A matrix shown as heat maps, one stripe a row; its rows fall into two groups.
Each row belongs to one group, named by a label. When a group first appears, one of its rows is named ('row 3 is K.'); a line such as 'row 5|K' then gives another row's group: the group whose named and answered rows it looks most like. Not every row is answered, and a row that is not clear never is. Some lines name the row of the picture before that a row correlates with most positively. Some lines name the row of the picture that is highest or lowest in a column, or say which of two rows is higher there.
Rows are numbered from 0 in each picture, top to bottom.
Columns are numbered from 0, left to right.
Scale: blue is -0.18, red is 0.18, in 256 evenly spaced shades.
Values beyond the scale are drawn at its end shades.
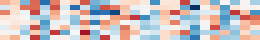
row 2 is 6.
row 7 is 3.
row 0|6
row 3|3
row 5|3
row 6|6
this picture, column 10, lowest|2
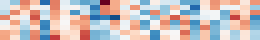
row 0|3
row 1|3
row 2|3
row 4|6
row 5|6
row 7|6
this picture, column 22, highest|0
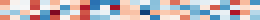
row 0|6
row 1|3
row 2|6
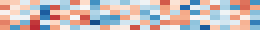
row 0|6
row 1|3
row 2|6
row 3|6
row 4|6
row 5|3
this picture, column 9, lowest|4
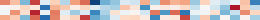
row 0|6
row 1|6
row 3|6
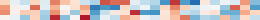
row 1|6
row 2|3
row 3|6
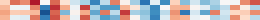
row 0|3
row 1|6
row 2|3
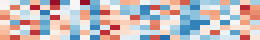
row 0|6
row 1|3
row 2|3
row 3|3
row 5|3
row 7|3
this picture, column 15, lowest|3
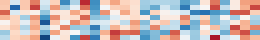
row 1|3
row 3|6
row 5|3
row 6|3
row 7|3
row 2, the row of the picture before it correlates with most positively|4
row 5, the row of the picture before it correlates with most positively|5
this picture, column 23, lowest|3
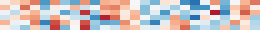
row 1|3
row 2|3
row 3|3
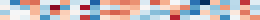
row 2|3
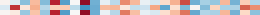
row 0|6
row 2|6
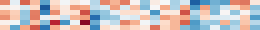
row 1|6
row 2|6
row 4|6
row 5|3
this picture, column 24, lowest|2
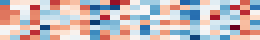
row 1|6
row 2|3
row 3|3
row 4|6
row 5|6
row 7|3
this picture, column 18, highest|4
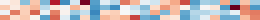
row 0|6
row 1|6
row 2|3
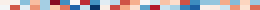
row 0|6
